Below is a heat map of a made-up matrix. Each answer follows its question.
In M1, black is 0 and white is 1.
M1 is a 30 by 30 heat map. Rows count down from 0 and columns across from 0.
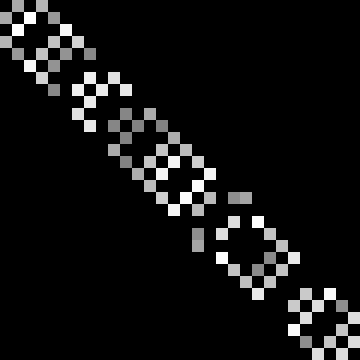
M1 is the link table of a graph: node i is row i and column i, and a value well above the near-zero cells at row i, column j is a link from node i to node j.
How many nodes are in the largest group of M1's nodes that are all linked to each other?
2
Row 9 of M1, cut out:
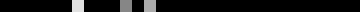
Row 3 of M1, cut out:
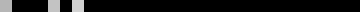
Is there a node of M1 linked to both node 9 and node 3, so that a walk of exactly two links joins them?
yes
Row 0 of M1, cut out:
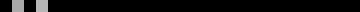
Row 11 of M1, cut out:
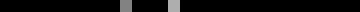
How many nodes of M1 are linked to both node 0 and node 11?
0
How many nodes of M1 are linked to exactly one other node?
1
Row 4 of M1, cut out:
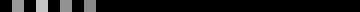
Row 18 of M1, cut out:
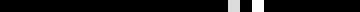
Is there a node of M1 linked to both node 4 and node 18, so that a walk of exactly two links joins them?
no
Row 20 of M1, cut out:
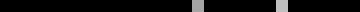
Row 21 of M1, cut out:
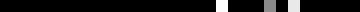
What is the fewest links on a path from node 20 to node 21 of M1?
3
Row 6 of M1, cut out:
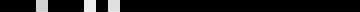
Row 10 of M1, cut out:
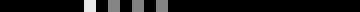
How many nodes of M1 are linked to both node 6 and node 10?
2
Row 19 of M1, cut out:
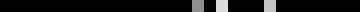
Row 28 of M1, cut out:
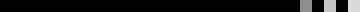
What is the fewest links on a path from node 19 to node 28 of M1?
5
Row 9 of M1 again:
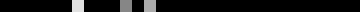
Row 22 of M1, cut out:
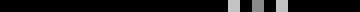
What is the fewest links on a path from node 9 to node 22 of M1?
5
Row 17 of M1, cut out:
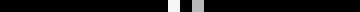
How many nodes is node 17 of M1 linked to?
2
